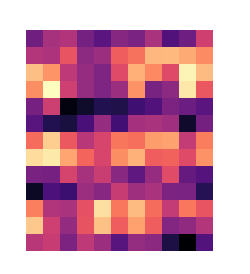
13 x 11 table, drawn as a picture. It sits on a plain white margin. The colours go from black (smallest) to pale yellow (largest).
Horizontal stripes repeat 3 times down the table. Streaks run across, left to right. The ninth with the lowest average is the bottom right. No overall slope runs across the table.
